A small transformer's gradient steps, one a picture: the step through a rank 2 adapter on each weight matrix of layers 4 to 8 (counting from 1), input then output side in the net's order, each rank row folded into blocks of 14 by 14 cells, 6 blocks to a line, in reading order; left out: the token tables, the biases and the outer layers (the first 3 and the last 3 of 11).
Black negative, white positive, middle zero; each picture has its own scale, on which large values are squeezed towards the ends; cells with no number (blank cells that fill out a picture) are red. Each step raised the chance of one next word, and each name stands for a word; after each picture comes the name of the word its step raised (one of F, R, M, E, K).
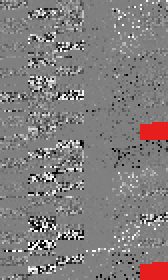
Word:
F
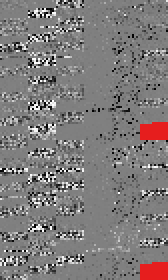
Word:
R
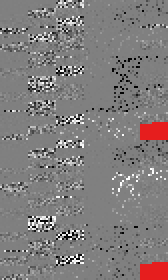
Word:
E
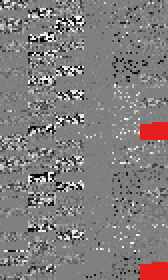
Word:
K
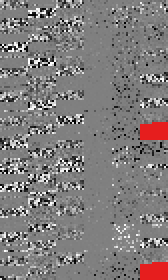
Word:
R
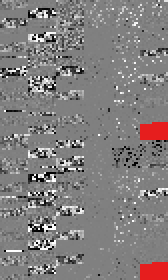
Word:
F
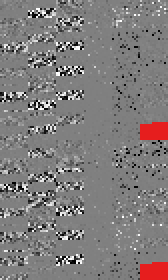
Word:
R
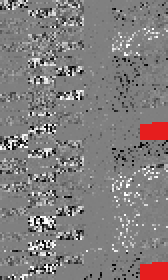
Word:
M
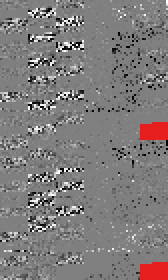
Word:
R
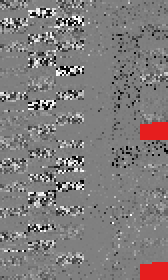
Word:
R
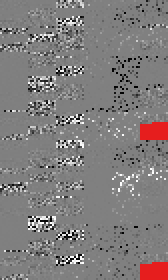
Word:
E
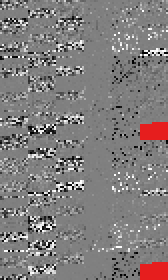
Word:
M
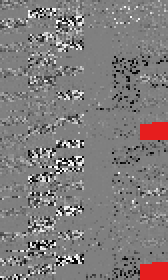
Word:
E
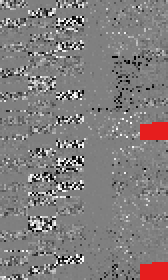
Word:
E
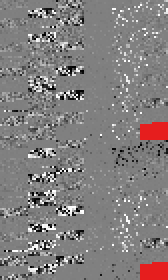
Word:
F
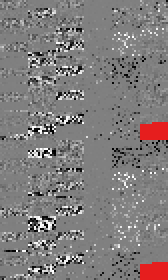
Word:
M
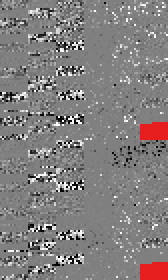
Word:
F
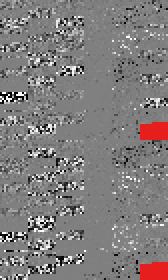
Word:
M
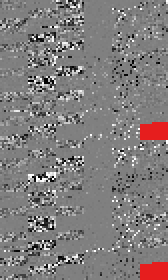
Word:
K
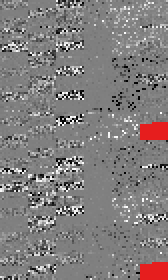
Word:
E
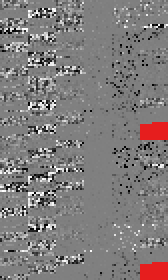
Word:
R
